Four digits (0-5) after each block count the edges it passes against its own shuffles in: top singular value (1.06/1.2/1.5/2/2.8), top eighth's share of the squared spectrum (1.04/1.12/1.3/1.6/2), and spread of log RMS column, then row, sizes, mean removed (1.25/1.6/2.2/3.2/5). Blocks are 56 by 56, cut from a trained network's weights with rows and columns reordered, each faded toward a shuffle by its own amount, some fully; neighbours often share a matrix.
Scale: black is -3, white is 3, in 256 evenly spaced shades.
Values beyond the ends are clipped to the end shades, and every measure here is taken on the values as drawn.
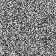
0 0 0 0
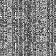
4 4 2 1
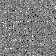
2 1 0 1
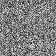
0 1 0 0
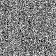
1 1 0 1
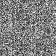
1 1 0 0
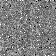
1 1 0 0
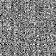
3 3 0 1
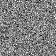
0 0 0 0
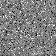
0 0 0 0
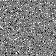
1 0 0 0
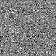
3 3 0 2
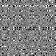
4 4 2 3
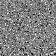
1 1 0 0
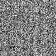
2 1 0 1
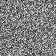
0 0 0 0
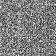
2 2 0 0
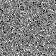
0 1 0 0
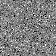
0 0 0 0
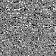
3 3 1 2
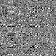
3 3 0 2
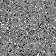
2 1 0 1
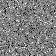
0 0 0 0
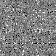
3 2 0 1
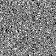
3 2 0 0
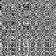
5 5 3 3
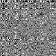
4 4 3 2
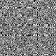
4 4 1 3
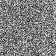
1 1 0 0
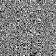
3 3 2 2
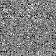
3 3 1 2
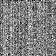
3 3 0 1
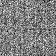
1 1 0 0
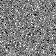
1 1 0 0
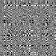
4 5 3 3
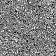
1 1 0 0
